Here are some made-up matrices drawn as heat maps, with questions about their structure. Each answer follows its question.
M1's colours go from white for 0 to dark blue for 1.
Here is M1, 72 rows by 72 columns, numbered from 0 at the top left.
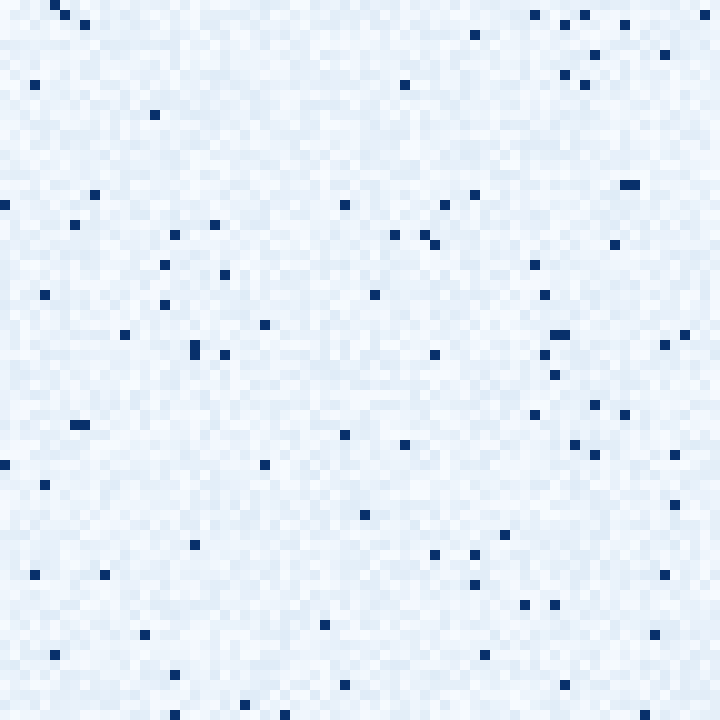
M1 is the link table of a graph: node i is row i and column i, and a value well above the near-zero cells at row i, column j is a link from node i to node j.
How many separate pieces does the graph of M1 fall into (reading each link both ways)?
9
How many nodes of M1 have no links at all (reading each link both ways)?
6
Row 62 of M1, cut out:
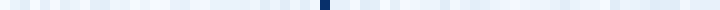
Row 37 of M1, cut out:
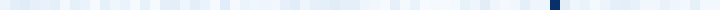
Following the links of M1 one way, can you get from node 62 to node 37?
no
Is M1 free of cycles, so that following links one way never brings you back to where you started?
yes
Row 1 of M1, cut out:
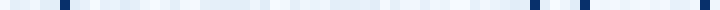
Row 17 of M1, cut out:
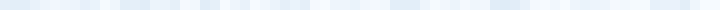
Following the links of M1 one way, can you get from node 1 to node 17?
yes
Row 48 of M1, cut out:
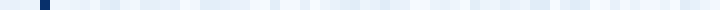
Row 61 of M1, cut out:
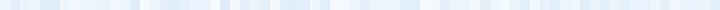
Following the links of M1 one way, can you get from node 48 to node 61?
no
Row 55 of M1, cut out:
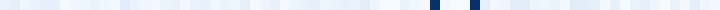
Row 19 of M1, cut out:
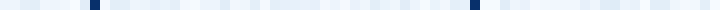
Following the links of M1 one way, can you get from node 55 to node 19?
yes
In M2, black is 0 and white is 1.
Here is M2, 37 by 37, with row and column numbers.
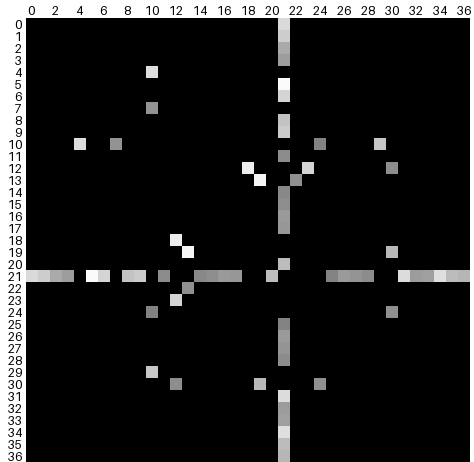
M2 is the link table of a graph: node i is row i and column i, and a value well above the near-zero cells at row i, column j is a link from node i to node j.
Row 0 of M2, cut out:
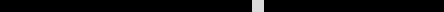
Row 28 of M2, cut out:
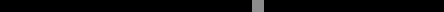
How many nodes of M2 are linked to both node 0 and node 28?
1
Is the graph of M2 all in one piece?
no
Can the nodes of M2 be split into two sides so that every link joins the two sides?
yes
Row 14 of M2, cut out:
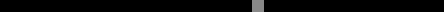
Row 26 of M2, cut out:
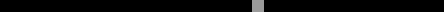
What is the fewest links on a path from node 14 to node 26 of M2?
2
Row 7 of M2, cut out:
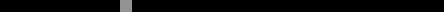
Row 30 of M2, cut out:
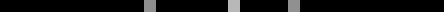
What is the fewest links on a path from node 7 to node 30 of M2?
3
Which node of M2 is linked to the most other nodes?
node 21
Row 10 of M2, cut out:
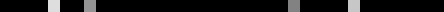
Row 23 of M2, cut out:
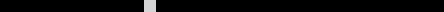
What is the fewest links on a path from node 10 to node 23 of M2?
4
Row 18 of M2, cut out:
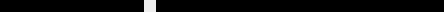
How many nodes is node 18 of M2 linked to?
1
